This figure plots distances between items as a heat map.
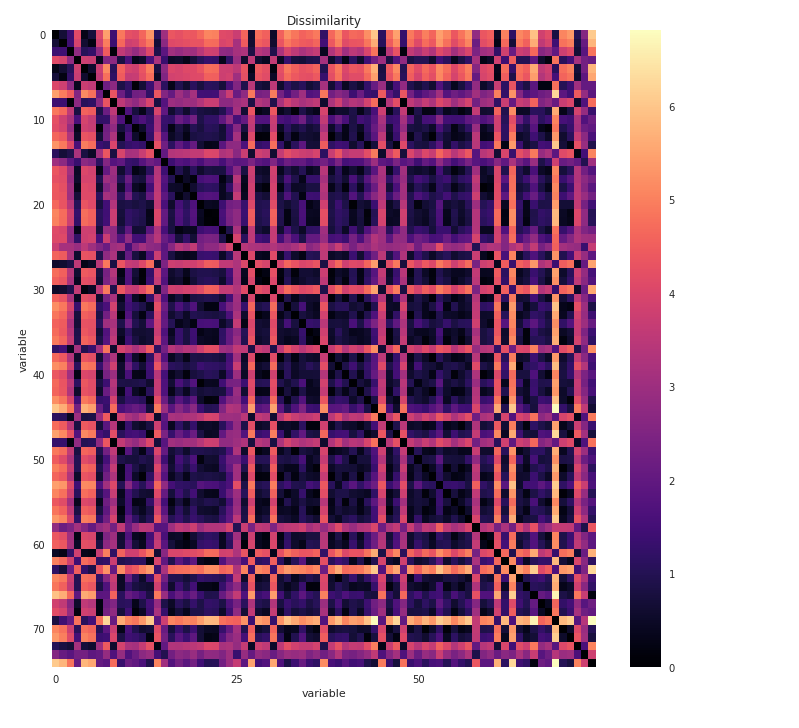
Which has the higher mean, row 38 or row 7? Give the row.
7
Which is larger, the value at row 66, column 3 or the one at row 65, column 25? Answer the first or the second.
the second
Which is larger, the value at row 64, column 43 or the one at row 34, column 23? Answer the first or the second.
the first
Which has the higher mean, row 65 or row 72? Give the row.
72
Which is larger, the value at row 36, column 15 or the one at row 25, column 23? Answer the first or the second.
the second
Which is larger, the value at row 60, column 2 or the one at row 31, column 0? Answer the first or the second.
the second
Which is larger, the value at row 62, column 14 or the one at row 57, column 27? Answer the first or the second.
the second
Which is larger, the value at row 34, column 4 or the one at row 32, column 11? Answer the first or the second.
the first
